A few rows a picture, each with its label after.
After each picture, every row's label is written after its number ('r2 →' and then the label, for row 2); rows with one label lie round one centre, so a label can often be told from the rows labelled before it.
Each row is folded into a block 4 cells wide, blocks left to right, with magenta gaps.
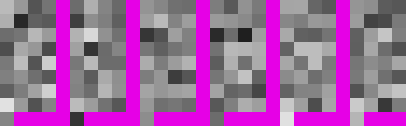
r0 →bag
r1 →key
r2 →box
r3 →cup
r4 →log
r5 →bag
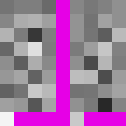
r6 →log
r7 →log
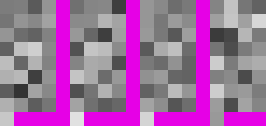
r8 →log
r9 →log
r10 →log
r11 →box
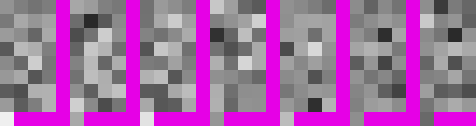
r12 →log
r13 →bag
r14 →log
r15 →box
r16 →log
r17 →cup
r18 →cup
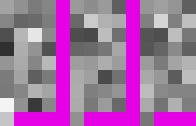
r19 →bag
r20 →box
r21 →box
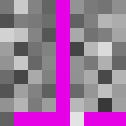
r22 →key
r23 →log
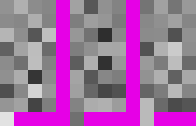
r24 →log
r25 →cup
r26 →log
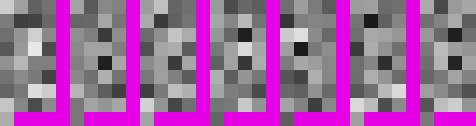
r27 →bag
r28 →cup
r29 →bag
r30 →cup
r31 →key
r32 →bag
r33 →cup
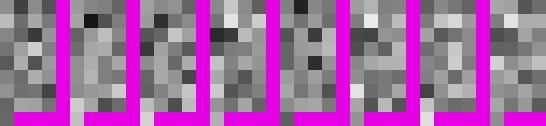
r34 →cup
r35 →bag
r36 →bag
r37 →box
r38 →cup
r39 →box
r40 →log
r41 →box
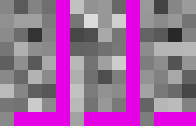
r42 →cup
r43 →box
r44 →cup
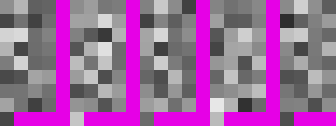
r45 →key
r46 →log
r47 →key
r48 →bag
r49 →key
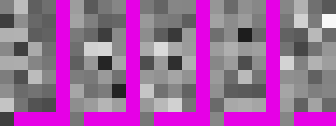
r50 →key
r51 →cup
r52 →cup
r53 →cup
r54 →box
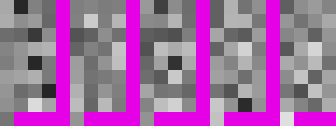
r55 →cup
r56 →box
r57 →cup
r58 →log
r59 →log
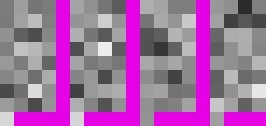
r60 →log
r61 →log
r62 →box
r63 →bag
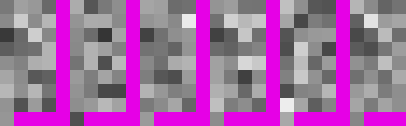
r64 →box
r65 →cup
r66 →box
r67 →box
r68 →bag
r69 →box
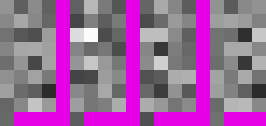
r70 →cup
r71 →key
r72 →key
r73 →cup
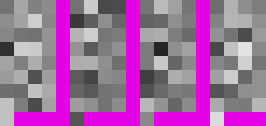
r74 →log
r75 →key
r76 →key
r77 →log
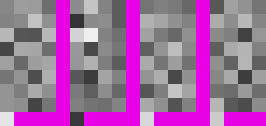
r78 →log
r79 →key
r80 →log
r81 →log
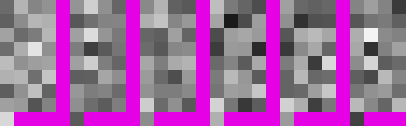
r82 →log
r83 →key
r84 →box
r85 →bag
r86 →bag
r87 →key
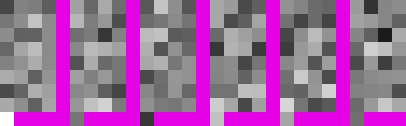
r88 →log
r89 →cup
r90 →key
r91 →bag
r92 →bag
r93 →cup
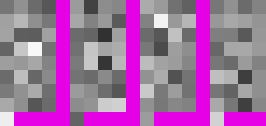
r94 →log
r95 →cup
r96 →box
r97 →log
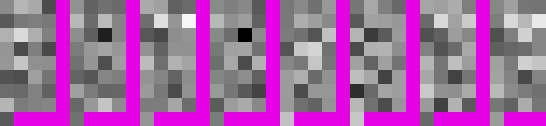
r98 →key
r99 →cup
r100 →box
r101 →cup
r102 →log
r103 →log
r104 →box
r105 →box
